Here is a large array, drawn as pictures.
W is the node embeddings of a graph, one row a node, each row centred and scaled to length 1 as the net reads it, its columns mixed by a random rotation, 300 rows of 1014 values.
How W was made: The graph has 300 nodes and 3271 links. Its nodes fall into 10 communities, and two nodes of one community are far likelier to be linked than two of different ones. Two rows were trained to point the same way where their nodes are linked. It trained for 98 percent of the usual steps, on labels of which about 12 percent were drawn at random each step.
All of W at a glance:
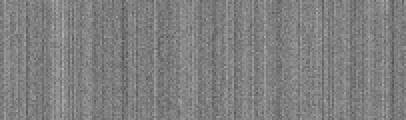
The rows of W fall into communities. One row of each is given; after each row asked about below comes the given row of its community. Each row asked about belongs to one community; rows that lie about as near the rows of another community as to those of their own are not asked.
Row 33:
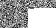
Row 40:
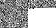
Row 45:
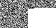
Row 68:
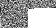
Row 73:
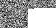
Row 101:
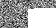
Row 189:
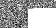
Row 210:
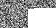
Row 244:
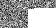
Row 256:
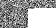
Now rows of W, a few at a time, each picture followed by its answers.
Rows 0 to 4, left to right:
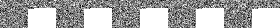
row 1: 33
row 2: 256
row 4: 210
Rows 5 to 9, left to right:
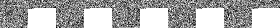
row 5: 73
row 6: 256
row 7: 189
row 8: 45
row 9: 45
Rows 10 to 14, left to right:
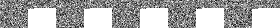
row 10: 210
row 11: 40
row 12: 210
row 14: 189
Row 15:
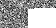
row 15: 45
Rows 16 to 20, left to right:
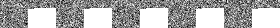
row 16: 101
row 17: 244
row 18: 101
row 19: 256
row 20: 40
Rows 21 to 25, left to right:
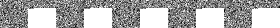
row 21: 45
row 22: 256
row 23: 189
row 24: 189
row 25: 73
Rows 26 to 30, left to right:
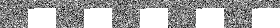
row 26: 33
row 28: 244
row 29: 256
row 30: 45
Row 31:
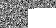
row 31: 189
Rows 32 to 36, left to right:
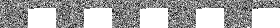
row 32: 101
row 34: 45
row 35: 73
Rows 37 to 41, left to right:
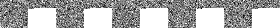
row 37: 73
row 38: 33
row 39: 45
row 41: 244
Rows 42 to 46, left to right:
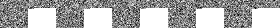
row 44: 40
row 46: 244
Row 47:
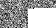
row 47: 189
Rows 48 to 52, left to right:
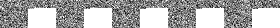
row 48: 189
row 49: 33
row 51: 33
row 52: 68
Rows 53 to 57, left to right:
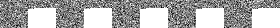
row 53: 189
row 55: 101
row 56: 189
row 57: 73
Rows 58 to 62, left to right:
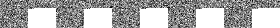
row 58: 33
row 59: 73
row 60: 101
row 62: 189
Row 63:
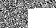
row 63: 45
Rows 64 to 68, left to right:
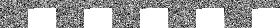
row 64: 68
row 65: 73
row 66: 33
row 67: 68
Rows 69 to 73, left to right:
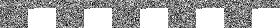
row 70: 210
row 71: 40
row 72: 33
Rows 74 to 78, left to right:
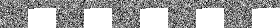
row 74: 68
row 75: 189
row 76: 40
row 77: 210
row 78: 40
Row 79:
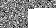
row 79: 256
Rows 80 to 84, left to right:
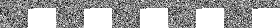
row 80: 40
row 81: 244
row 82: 256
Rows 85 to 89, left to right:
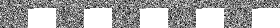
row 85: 33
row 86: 101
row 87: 33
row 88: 33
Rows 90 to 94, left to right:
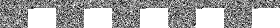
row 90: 244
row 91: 40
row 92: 244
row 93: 73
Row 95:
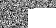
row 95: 33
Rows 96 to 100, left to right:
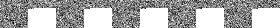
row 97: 101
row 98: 189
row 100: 101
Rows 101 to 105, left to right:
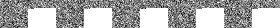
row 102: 189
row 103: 68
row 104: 101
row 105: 40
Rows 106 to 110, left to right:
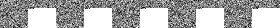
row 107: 68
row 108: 189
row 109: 244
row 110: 73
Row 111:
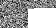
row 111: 73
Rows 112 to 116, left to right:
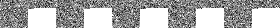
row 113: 45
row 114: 73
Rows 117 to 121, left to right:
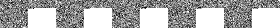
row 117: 189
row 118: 244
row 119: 45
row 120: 45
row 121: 256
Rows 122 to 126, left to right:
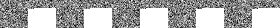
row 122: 101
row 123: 101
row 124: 189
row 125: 33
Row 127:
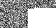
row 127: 210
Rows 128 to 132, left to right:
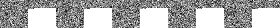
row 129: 73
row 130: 45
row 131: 45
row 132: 68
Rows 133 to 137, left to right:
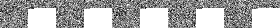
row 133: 73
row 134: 68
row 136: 244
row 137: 33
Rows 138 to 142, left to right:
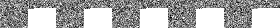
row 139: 256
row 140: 45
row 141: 33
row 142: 73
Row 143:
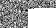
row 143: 189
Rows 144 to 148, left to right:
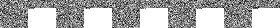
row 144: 244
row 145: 33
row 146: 189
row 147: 73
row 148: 244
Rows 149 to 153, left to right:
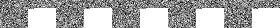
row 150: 256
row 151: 33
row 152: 73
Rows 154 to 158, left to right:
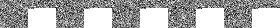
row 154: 210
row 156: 45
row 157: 101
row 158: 33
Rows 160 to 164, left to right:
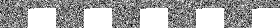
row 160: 40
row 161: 45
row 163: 210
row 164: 244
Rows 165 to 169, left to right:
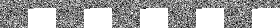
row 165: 33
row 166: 33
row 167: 244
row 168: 256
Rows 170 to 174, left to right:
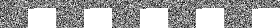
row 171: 68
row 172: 33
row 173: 189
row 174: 40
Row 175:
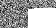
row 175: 256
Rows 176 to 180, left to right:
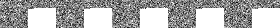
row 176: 101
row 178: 256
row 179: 256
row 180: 210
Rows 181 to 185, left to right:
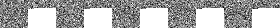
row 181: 40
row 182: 68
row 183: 45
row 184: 73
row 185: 68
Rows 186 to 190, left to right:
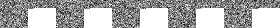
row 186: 244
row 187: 210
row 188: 73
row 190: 244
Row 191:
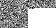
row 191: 45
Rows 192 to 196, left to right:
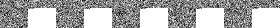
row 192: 40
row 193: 73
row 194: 40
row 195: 189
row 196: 256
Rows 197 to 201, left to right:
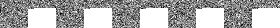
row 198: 45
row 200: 33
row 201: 256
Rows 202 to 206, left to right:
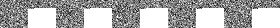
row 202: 210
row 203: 33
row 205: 45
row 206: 68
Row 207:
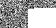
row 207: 189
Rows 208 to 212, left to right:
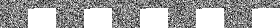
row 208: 210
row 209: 210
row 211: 73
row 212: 33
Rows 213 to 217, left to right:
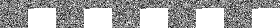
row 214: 33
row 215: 244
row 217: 256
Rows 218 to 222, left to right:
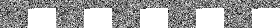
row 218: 73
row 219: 68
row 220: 244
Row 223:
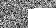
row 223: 256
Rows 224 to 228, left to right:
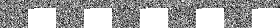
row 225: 210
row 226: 45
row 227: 45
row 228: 68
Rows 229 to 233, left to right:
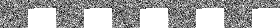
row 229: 256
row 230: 244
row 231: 68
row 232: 40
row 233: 244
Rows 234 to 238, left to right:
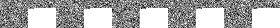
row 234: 101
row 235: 101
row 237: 256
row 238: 33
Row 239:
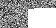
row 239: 68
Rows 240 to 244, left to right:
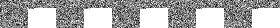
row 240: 73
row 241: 33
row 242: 101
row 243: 33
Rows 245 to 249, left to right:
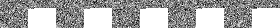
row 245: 210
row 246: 210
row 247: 101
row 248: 256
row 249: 244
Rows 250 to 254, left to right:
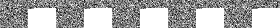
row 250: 33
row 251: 68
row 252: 45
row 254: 244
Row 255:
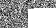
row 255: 45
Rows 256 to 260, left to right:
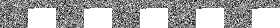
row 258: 101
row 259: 101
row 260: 244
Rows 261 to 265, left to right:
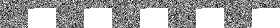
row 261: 33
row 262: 256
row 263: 244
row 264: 101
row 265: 40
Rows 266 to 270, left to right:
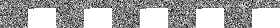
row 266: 189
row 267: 73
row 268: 189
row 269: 244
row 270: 40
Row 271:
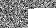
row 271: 244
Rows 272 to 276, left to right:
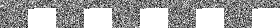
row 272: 210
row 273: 33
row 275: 40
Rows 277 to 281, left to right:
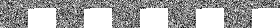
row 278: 189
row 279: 256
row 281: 210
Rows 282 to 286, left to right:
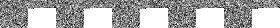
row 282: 73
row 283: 210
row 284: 73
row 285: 244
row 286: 68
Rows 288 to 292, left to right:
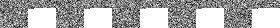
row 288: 256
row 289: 189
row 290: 45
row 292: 210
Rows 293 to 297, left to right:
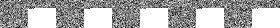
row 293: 244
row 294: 73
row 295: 210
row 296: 45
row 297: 189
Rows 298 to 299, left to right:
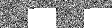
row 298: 101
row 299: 68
